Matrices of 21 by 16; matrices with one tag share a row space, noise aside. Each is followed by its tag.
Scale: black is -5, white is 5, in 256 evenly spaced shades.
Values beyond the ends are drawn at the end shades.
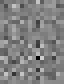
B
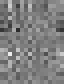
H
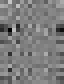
H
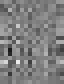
H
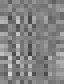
H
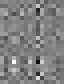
B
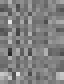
H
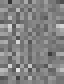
H
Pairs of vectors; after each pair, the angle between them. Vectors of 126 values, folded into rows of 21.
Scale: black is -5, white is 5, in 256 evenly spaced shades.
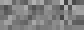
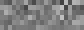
nearly opposite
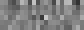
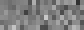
partly aligned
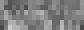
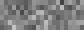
partly aligned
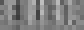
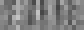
nearly opposite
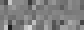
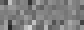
nearly parallel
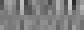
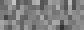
partly aligned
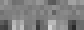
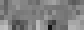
nearly opposite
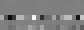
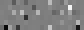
orthogonal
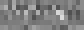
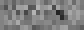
nearly opposite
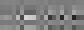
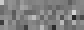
partly aligned
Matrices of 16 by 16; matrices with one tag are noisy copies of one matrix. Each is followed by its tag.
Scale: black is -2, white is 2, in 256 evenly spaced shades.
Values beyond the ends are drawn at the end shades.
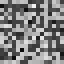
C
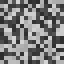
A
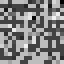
C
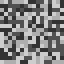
C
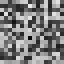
C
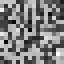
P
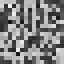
P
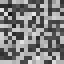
C
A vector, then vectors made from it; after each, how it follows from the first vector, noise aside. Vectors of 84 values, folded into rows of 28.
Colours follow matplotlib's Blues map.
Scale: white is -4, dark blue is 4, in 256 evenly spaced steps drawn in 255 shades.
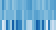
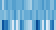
sign-scrambled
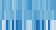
copied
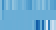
partly zeroed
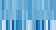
copied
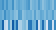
sign-scrambled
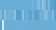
partly zeroed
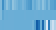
partly zeroed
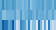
sign-scrambled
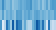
copied
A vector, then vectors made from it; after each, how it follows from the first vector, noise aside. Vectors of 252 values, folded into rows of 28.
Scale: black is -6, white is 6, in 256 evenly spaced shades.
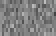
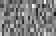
scaled up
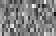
scaled up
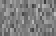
negated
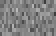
sign-scrambled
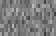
sign-scrambled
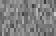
negated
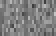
negated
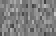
negated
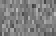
negated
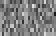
scaled up
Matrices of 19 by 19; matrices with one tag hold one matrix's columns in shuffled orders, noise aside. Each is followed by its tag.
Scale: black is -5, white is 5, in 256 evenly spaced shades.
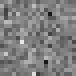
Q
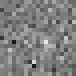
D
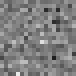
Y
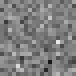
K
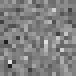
D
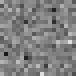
Y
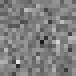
D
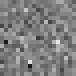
D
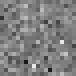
K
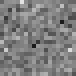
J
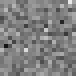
J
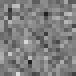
Q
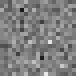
Y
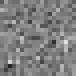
D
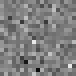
K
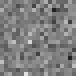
Y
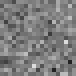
K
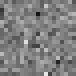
Q
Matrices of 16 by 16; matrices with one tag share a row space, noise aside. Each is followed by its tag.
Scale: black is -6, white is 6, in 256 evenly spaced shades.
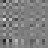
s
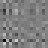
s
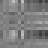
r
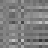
r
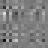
s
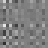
s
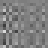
s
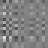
s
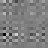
s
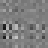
s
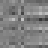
r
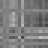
r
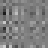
s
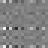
s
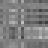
r
